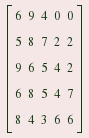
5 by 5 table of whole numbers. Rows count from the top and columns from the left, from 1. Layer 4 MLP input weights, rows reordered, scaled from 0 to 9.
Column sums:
34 35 24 16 17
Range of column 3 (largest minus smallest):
4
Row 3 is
9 6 5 4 2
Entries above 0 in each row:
3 5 5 5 5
